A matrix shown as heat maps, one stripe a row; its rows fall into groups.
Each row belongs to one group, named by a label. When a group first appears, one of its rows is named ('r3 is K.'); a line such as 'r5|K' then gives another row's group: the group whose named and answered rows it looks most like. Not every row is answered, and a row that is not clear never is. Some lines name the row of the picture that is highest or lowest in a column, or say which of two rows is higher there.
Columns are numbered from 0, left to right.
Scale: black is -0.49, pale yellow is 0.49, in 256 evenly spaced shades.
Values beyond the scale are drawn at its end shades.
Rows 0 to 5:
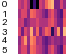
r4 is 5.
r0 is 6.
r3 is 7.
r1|5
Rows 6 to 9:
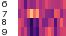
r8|6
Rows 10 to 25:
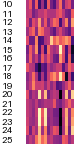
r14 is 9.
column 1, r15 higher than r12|Yes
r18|6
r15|6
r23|7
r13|5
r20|7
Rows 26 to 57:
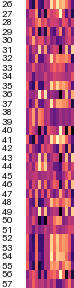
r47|6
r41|9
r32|9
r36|7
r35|9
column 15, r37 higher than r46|No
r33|6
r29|6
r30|5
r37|9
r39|5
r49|7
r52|9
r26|9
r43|7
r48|9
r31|7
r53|9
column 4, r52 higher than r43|No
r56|6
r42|6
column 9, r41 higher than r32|Yes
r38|5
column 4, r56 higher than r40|Yes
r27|6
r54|9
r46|7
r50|6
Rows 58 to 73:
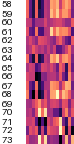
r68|9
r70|7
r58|9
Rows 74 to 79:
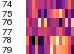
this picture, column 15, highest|76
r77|5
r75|6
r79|9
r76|7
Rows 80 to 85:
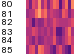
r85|5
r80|7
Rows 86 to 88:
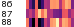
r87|7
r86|9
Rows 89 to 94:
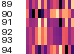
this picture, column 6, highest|91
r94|6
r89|7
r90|9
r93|7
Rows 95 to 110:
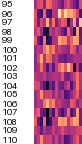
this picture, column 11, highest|102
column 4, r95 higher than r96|Yes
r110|5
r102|6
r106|7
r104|6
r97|7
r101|5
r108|9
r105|5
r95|5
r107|6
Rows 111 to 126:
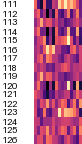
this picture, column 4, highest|116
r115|6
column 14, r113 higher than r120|No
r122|7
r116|7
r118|6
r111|9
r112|6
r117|5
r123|9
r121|6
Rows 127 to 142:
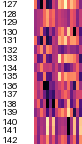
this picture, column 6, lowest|138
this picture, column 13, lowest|130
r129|7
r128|7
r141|7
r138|6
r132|5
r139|6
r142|7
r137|6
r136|6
